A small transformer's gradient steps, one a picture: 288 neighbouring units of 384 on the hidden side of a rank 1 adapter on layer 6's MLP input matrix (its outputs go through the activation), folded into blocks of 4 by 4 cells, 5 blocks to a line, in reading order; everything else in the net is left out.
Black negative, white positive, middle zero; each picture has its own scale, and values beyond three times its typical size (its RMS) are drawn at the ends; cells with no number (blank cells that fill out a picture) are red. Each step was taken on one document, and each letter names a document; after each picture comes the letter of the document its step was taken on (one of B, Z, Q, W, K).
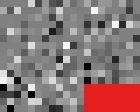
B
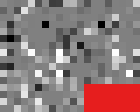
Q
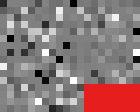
B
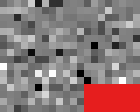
Q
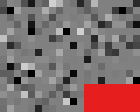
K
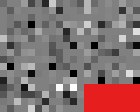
K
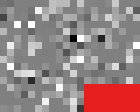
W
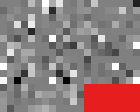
K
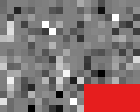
B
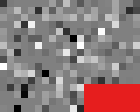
W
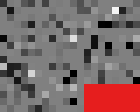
K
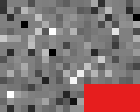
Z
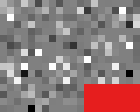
K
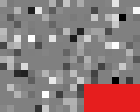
W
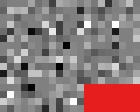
B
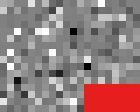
Z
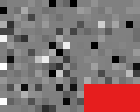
Q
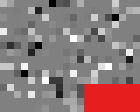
W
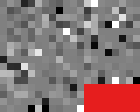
K
